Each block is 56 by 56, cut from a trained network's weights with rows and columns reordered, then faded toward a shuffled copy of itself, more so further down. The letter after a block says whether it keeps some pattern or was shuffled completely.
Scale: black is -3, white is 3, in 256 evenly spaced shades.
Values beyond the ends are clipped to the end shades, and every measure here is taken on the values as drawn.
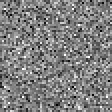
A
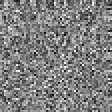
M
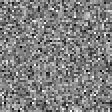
A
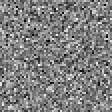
A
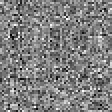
M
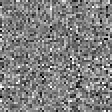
M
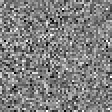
M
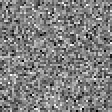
A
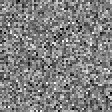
A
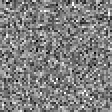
A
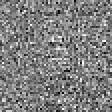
M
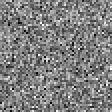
A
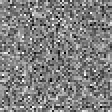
M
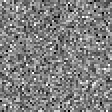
A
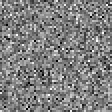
A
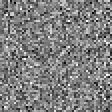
M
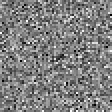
M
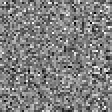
M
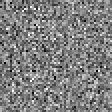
M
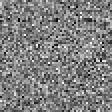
M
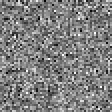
M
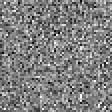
M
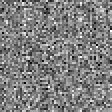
M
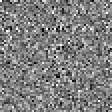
M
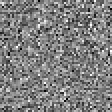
M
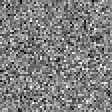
A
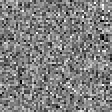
M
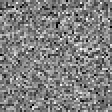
M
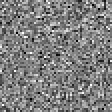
M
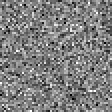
A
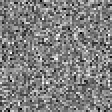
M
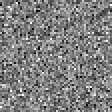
A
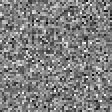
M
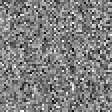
M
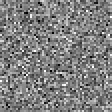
A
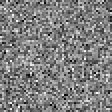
M
